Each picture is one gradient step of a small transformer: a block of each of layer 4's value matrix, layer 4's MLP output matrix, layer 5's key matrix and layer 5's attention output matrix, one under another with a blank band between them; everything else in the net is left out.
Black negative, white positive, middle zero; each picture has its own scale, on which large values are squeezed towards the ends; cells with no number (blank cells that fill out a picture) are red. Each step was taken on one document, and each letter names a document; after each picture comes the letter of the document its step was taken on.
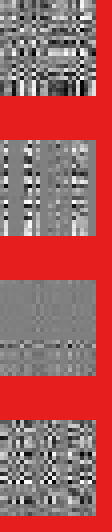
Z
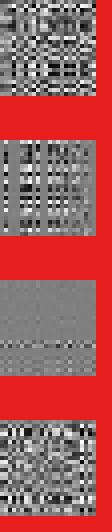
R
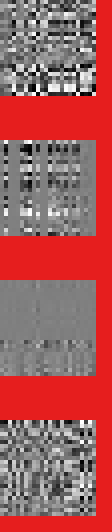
R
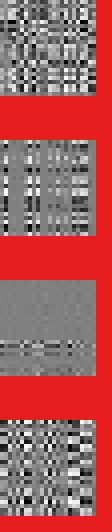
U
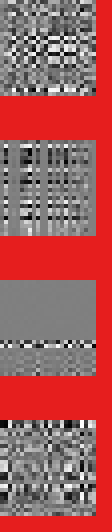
R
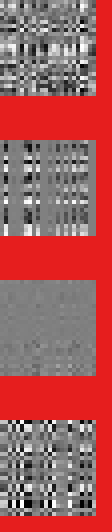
Z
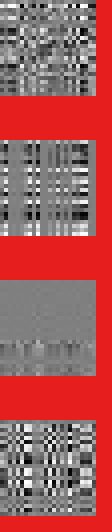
U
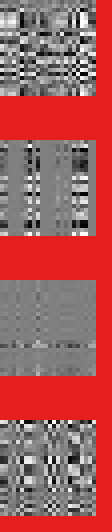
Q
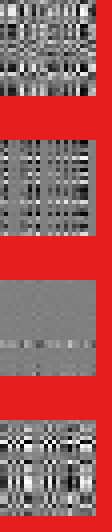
U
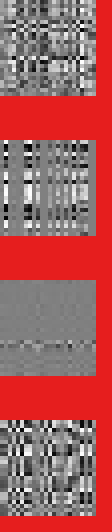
Z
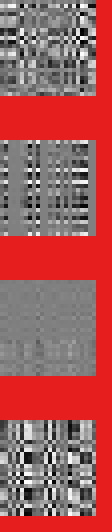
U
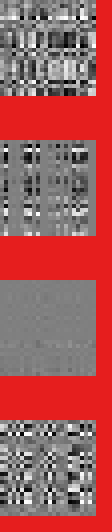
Z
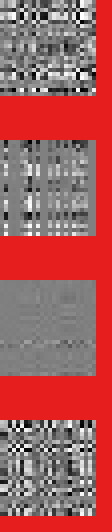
Z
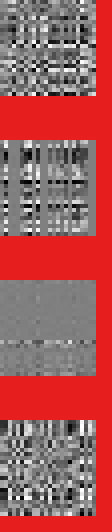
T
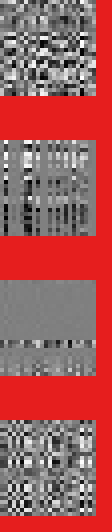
T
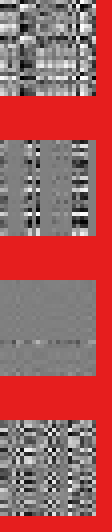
Q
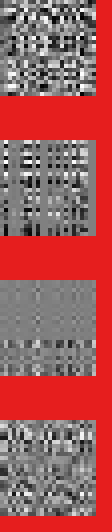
T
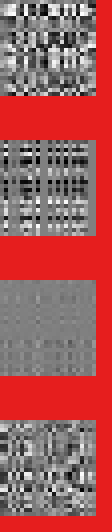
T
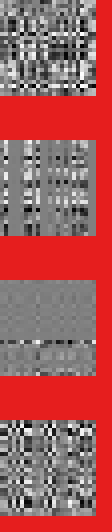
Z
